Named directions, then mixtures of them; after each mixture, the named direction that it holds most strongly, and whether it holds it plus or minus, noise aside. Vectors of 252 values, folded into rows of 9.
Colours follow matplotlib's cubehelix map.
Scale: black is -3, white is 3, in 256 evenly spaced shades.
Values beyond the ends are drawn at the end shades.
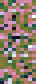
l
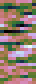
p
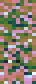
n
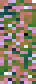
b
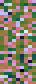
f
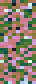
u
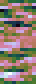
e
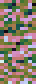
u, plus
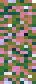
b, plus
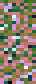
l, minus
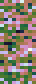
u, minus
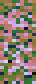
n, minus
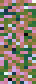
b, plus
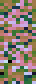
n, minus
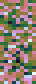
n, plus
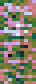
p, minus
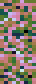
f, minus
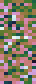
l, minus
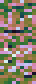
n, minus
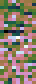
p, plus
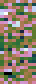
e, minus
